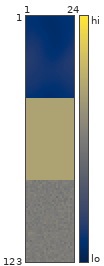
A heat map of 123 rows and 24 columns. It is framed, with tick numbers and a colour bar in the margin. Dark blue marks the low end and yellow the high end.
The table splits into 3 rows of 1 panel. Panel 1,1: very low, smooth, faint in contrast. Panel 2,1: high, flat. Panel 3,1: middling, fine-grained, faint in contrast.
